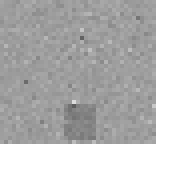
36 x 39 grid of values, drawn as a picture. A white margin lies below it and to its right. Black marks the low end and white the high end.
Ninth with the lowest average: bottom middle. Odd patch: lower, in the bottom middle. Stripes: none. Mirror symmetry: none. Average level on the scale: 60%.
